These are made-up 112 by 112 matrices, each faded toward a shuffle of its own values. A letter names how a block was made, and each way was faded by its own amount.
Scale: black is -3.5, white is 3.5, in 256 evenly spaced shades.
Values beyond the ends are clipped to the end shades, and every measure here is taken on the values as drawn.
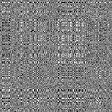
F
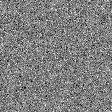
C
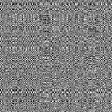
F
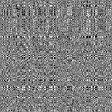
F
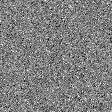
C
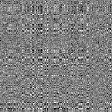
F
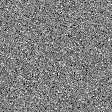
C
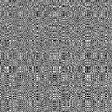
F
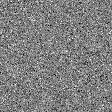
C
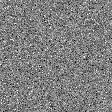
C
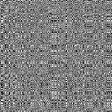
F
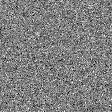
C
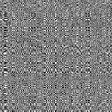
F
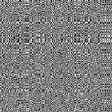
F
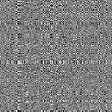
F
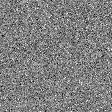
C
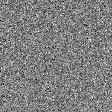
C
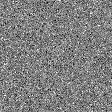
C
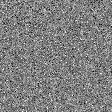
C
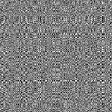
F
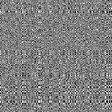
F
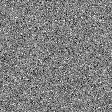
C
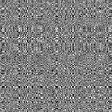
F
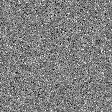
C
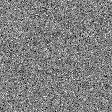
C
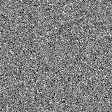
C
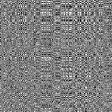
F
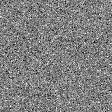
C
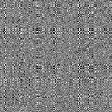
F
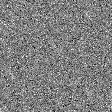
C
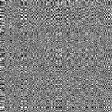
F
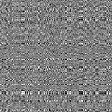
F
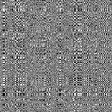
F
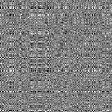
F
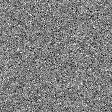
C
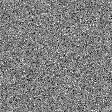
C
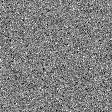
C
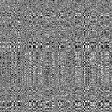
F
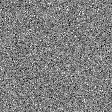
C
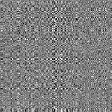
F
